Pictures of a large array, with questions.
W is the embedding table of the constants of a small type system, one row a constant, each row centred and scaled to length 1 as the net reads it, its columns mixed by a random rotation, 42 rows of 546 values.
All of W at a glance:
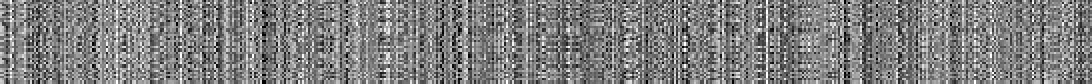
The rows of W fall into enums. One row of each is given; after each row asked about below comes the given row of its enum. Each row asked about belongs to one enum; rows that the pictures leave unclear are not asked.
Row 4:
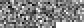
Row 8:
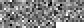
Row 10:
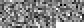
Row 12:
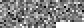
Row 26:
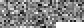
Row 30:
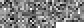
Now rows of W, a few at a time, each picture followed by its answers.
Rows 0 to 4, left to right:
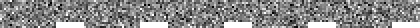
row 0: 8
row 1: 10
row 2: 12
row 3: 26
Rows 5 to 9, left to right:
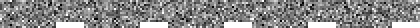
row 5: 8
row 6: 30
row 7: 12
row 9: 4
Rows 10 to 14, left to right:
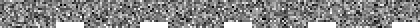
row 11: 12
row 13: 30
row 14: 26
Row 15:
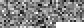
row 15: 26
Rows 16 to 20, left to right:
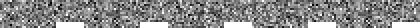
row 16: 8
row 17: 30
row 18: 4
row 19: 10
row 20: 30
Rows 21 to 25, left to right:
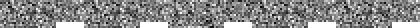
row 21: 4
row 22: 4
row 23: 26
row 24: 4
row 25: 4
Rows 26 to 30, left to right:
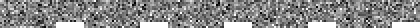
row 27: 8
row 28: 8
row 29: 12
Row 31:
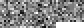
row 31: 26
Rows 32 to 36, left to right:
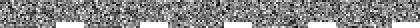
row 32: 4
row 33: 4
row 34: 8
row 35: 26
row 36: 10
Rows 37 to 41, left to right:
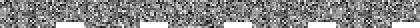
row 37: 30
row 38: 10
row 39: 26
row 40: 30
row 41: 30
